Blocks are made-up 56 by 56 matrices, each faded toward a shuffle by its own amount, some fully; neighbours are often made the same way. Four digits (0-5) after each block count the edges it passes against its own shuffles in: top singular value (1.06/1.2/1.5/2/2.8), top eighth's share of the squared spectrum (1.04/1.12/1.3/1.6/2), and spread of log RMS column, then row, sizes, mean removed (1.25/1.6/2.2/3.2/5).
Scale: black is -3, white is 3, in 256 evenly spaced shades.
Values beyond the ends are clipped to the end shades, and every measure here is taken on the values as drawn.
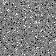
2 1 1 0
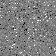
0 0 0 0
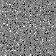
1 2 2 1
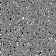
1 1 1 0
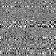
4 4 2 3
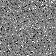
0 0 0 1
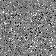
2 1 0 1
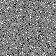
0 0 0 0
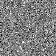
2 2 0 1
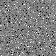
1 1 0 0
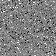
0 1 0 0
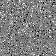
0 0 0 0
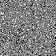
1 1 0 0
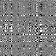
4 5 3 4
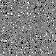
3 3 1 1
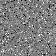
1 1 0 0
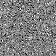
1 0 0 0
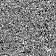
0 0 1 0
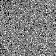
0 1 1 0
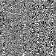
1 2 3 0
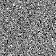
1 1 2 0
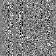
1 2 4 0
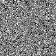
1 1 2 0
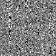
1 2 3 0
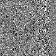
1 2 3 0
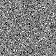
0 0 0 0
